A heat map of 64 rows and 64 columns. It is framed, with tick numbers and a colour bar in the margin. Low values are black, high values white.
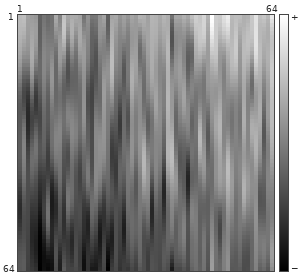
Streaks run downward. Neither half mirrors the other. The ninth with the lowest average is the bottom left. The field climbs toward the top right. The histogram is bell-shaped. The top right is the ninth with the highest average.
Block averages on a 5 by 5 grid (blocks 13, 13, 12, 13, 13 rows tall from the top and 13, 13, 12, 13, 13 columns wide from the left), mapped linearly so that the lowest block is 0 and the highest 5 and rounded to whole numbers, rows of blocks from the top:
3 3 4 4 5 | 2 2 3 3 4 | 2 2 3 3 3 | 1 1 2 2 3 | 0 0 1 2 2
